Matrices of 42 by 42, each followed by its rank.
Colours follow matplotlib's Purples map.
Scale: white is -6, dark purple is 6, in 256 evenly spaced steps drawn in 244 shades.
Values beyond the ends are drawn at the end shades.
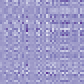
three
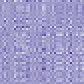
three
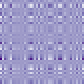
one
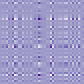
one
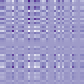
one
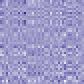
three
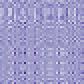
three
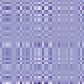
one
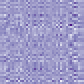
three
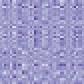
three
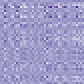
three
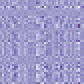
three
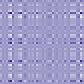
one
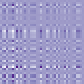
one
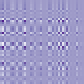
one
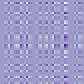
one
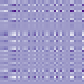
one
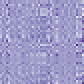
three
